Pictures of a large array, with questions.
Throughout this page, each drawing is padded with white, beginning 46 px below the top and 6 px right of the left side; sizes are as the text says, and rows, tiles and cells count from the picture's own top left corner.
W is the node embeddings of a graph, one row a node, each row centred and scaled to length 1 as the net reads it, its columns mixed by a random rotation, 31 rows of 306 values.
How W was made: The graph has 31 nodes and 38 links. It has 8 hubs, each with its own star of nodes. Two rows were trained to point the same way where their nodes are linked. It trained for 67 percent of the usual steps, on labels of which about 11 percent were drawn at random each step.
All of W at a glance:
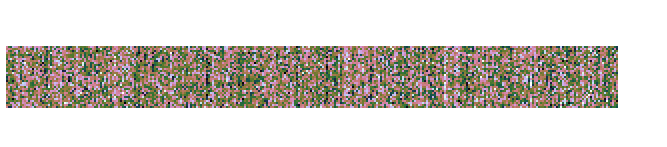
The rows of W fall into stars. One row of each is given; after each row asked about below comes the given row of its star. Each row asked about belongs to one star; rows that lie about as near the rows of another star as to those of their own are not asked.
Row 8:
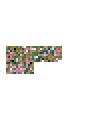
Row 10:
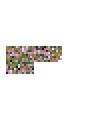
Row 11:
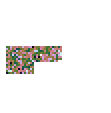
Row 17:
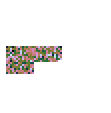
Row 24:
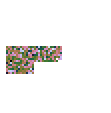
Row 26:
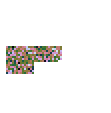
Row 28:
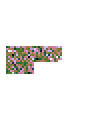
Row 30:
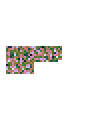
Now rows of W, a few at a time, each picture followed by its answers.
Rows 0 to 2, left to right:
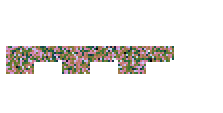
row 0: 30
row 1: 24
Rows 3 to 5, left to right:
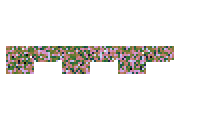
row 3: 10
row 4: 24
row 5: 11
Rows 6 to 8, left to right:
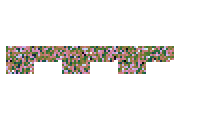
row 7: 26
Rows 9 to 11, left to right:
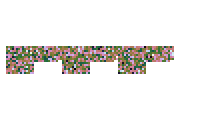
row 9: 11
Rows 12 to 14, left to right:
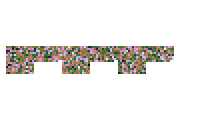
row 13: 30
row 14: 28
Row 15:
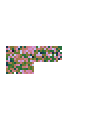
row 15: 17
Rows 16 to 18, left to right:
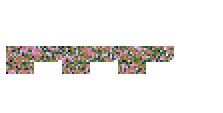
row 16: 17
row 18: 8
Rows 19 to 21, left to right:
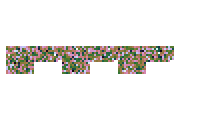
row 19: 8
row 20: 24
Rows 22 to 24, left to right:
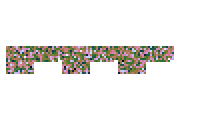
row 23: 10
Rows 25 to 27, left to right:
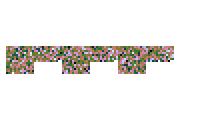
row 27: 26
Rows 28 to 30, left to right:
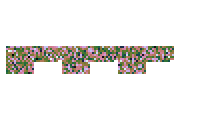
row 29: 30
